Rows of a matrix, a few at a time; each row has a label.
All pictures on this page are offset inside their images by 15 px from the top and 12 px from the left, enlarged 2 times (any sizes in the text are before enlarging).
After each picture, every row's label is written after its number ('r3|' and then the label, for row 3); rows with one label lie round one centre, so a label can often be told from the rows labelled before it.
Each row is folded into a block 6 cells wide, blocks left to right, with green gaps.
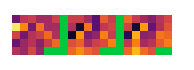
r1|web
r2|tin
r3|tin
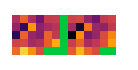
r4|tin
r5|tin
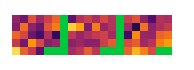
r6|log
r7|web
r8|tin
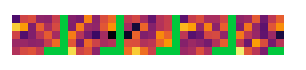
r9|web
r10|log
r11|tin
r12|web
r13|log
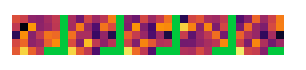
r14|tin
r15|log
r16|log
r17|web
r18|log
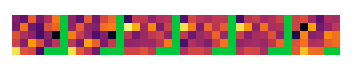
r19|log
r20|log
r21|web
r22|web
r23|web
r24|tin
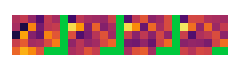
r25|tin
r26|web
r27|web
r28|web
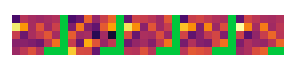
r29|web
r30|log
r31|web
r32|web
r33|web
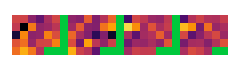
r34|tin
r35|log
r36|web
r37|web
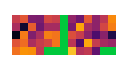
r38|tin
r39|log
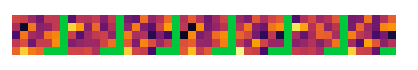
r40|tin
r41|web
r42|log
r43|tin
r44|log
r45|web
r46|log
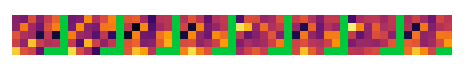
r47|log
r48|log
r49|tin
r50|tin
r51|web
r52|tin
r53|web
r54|tin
